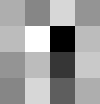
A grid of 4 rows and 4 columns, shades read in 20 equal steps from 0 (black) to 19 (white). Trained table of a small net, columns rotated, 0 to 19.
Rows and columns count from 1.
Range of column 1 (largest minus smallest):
4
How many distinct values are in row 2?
3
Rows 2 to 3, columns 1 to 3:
14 19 0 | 11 14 4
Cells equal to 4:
1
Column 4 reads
11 14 15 13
